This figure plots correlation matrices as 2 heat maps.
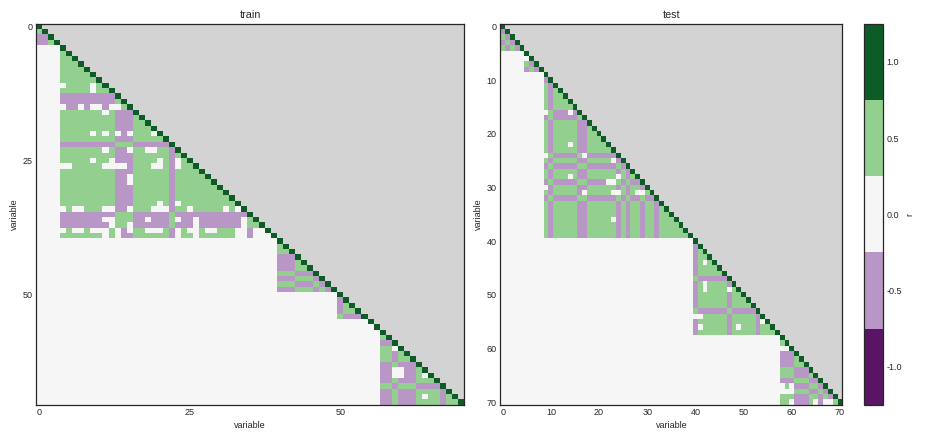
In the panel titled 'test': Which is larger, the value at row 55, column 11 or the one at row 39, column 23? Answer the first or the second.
the second
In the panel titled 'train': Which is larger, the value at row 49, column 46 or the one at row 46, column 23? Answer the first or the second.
the second
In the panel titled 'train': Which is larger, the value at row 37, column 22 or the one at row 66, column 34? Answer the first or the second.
the first
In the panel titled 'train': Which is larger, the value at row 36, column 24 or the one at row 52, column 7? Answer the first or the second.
the second
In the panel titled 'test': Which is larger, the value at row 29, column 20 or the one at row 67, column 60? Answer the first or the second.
the second
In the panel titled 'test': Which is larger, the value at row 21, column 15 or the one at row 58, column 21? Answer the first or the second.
the first
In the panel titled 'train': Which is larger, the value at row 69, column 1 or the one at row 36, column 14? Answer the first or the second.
the second
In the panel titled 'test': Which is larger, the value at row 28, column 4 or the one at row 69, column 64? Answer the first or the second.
the second
